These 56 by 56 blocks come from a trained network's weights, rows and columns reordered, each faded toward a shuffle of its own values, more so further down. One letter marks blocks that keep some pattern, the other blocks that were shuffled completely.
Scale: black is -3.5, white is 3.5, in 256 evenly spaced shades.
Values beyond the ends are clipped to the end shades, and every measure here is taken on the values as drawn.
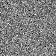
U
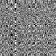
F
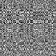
F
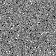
U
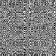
F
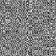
F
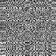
F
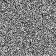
U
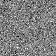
U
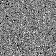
U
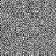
F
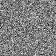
U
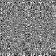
F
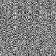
F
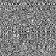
F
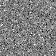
U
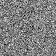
U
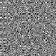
F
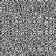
F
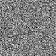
F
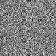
F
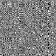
F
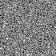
U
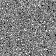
U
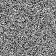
U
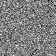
U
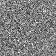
U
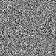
F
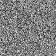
U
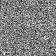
U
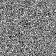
U
